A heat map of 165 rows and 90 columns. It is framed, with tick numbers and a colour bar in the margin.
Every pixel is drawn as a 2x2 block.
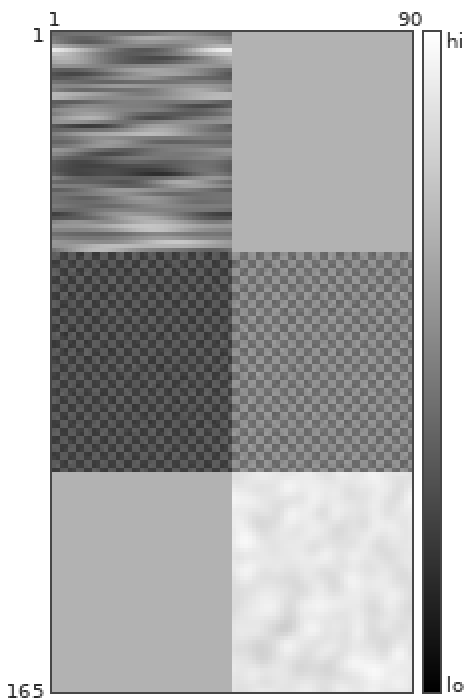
The table splits into 3 rows of 2 panels. Panel 1,1: middling, streaked across, strong in contrast. Panel 1,2: high, flat. Panel 2,1: low, checkered. Panel 2,2: middling, checkered. Panel 3,1: high, flat. Panel 3,2: very high, blotchy, faint in contrast.
